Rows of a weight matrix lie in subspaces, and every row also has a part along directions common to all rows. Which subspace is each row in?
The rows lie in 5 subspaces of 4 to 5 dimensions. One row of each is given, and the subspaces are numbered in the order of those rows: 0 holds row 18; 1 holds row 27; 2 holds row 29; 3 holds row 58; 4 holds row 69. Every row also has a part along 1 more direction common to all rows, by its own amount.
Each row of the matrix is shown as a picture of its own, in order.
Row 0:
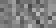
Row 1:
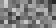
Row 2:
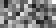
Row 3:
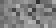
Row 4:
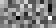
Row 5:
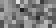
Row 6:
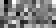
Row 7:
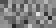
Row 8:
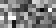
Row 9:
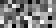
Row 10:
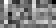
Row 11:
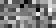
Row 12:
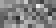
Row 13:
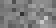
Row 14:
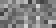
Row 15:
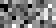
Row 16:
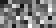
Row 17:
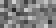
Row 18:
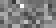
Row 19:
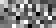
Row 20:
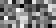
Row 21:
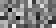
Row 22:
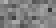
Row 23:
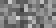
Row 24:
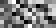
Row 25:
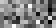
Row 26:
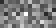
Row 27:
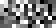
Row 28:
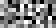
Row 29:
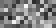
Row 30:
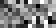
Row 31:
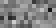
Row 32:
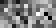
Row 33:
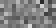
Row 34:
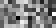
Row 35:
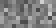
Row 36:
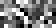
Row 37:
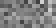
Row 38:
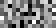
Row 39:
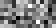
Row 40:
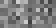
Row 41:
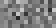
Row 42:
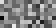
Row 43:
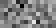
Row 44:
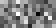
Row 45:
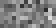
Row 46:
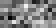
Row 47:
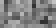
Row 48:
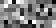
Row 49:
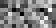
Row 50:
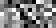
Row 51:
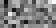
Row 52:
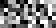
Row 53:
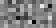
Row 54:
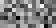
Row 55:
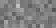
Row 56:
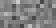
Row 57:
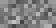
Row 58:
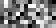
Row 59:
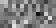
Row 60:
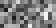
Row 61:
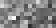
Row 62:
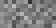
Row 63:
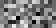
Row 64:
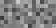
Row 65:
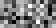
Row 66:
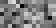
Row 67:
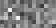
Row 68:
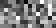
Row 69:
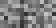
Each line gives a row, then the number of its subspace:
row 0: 3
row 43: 0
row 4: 4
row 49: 3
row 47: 3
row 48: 4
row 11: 4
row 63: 2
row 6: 3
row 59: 1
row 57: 2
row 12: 0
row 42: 4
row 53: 4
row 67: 0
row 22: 2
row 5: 1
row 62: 2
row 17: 3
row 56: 1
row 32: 1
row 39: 1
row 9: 2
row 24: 0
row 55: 4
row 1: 3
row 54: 0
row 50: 0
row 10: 3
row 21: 0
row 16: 2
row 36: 1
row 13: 3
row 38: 4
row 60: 2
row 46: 2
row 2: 3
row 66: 0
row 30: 0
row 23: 4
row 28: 4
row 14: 0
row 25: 3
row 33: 1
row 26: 4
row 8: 2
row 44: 1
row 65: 1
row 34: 4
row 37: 1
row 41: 4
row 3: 0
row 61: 2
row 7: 1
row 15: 2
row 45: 1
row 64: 3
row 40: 4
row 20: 4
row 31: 2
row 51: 3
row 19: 1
